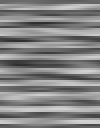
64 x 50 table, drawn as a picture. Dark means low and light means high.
Average level on the scale: 50%. Grain: streaks across. Stripes: horizontal, repeating 10 times. Slope: none.
